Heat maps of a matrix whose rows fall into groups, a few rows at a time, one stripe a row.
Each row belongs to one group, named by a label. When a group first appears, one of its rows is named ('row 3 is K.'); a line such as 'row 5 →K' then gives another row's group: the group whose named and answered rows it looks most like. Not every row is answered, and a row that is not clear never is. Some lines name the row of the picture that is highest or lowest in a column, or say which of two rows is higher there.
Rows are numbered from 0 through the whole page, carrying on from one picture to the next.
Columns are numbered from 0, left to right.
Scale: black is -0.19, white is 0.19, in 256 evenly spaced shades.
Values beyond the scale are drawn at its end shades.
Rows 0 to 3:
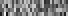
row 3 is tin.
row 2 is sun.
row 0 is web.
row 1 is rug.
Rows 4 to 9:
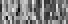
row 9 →sun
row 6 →tin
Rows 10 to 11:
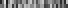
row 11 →web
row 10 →tin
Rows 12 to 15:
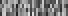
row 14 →sun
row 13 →web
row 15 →sun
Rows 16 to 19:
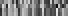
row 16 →web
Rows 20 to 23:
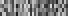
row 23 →sun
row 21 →web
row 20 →rug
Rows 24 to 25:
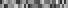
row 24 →tin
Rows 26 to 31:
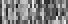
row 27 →sun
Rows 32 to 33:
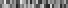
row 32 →sun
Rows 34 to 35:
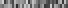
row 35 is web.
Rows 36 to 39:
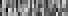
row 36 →sun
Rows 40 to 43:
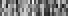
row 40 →sun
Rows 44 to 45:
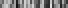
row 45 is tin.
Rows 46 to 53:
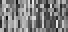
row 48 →sun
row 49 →web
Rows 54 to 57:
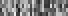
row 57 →sun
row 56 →tin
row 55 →web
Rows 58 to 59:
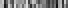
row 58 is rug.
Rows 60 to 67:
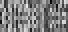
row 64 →rug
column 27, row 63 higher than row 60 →Yes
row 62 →web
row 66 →web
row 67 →web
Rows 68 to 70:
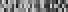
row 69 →web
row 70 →rug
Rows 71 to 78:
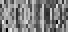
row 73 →web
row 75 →web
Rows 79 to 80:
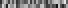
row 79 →sun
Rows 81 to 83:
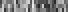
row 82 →rug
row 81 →sun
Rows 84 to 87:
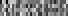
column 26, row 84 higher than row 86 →Yes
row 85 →sun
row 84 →tin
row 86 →rug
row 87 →sun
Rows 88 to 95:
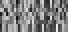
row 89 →web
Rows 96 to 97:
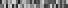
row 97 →web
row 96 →tin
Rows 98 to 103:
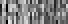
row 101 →sun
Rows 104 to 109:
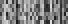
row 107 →tin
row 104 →web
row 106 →web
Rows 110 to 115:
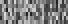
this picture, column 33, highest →114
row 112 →rug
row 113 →sun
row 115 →web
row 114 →tin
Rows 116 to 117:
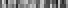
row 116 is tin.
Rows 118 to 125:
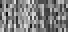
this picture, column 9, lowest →124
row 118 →sun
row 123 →web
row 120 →web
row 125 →rug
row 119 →tin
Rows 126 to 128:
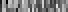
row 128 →sun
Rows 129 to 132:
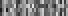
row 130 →sun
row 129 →tin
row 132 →tin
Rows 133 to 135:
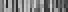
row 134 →web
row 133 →web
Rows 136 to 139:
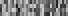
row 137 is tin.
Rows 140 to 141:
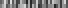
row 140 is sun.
